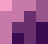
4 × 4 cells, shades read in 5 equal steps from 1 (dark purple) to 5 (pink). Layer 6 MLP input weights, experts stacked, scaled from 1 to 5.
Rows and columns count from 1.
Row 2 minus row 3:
0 2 0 2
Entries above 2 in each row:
4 3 1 1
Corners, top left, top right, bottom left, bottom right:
5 3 4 1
